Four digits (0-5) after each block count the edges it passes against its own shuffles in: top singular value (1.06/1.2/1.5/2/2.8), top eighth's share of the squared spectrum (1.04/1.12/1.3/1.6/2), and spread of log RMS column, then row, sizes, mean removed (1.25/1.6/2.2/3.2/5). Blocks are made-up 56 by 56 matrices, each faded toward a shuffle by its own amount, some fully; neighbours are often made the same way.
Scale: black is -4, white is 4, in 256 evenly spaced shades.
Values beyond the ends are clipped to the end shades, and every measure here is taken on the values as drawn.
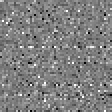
2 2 1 2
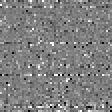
2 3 1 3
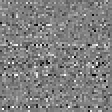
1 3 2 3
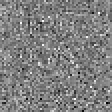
3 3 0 1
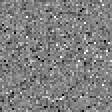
0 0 0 1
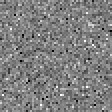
0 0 0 0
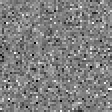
0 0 0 0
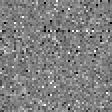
2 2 1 1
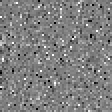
1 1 0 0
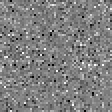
0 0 0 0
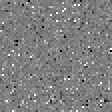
1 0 0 0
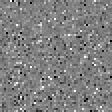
1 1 1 0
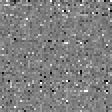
2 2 1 2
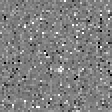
1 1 1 1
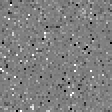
0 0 0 0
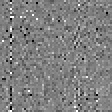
4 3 2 1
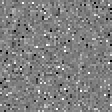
1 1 0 0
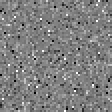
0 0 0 0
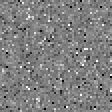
1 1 0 0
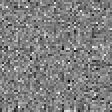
3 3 2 1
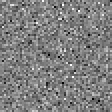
0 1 0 0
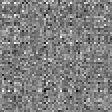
4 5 2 2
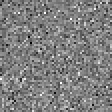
0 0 0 0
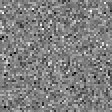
2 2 0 0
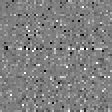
4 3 1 2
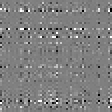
4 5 3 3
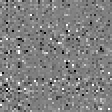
4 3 2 2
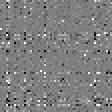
4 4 2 2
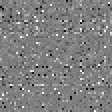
3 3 1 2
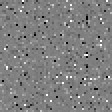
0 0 0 0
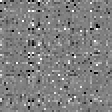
4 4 2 2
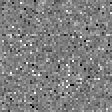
2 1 0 0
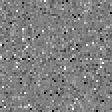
3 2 0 0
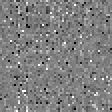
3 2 1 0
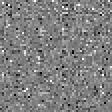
3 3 1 1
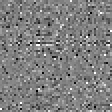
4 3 2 2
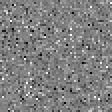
1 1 0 0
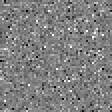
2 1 0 0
